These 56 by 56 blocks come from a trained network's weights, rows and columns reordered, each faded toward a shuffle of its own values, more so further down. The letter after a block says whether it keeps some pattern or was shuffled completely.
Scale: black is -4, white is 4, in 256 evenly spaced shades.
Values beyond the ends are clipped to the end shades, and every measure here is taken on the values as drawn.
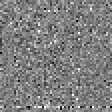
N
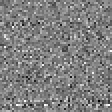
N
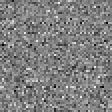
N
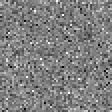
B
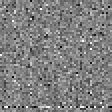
N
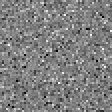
B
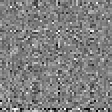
N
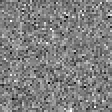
B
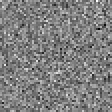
B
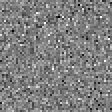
B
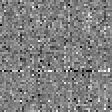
N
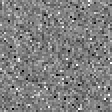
B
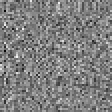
N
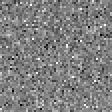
B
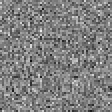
N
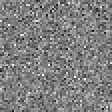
B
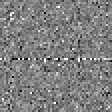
N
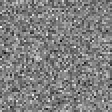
B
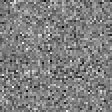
N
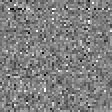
N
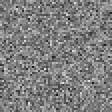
B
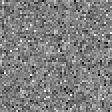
B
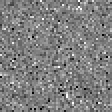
B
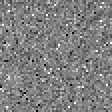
B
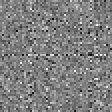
N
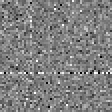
N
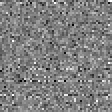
N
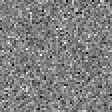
B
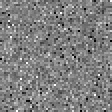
B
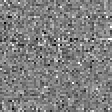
N
